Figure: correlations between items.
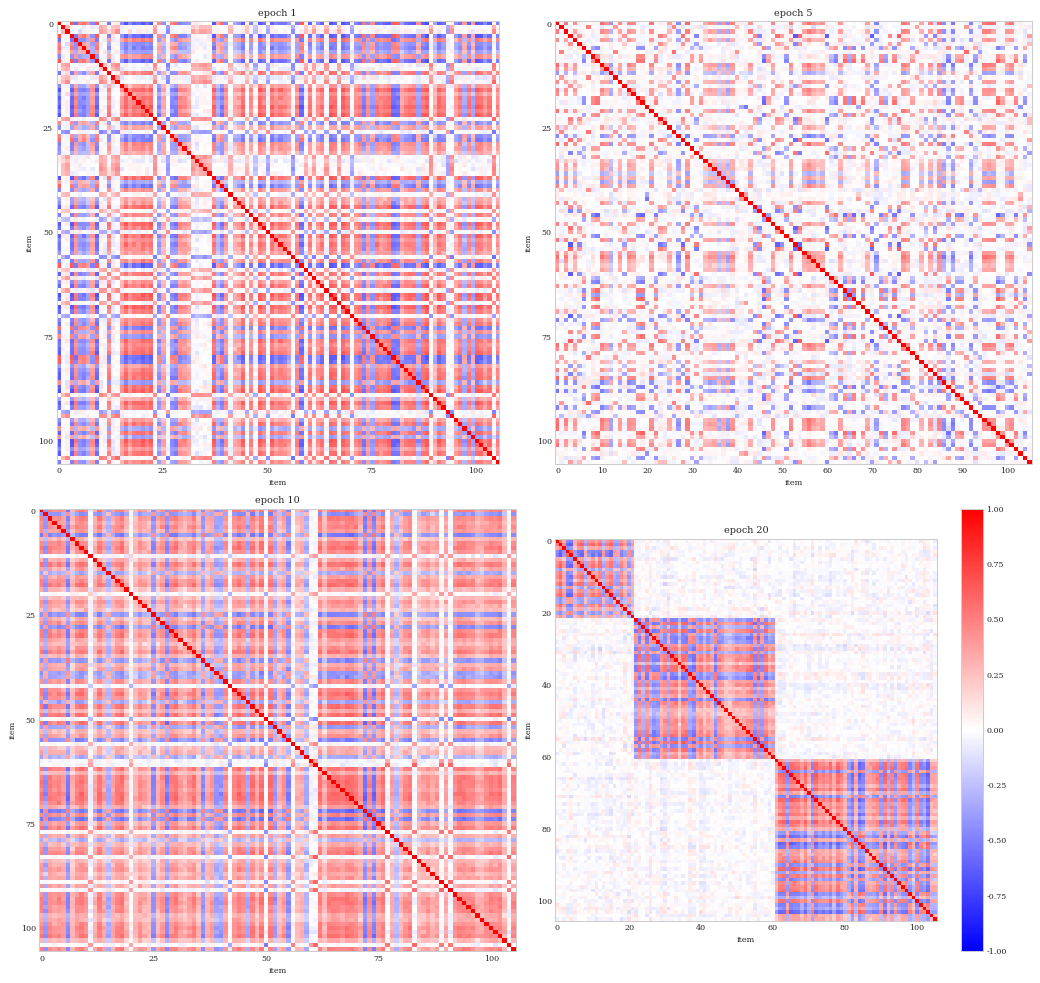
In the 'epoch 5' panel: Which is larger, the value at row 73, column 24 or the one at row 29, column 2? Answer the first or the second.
the second
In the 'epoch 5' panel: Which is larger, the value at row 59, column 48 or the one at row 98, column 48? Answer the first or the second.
the first
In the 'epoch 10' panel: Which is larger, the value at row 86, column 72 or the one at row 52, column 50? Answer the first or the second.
the second
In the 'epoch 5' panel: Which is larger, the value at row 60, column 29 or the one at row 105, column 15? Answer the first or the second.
the second
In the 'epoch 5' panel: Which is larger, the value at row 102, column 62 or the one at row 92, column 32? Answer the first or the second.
the second
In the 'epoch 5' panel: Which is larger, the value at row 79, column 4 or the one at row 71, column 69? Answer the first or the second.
the first
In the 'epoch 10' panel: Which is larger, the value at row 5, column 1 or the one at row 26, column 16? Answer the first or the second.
the second
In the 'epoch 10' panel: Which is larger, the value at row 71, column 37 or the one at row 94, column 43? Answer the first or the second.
the second
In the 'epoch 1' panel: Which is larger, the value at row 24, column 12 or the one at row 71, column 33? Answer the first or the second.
the second
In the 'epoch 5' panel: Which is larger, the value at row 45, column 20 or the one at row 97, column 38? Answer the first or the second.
the first
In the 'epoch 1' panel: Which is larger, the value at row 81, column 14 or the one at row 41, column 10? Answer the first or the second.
the second
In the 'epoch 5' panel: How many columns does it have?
106
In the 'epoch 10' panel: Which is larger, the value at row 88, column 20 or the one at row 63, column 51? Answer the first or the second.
the second
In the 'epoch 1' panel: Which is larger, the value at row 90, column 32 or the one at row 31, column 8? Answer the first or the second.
the second
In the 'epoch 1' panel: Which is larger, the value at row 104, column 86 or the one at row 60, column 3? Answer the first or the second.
the first
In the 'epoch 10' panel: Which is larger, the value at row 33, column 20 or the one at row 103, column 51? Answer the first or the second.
the second
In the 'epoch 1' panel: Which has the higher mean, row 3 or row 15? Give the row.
15
